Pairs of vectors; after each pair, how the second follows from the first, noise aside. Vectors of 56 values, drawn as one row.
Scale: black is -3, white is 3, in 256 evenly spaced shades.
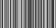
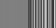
partly zeroed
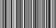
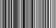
sign-scrambled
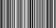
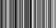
sign-scrambled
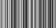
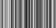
sign-scrambled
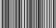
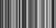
sign-scrambled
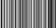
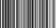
negated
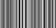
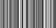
sign-scrambled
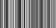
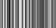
sign-scrambled
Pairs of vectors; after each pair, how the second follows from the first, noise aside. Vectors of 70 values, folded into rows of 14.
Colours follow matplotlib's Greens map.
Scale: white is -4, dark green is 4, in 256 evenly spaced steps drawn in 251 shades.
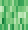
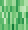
shuffled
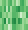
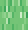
partly zeroed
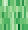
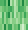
reversed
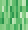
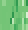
partly zeroed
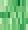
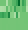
partly zeroed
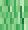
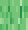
partly zeroed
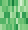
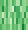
shuffled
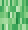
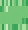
partly zeroed
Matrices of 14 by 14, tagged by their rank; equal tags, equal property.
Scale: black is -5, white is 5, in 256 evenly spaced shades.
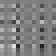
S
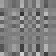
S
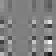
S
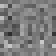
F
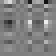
S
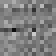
F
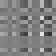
S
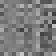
F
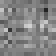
F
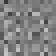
F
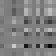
S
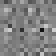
F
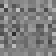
F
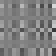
S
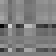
S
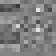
F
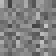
F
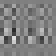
S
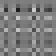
S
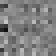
F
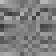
F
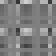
S
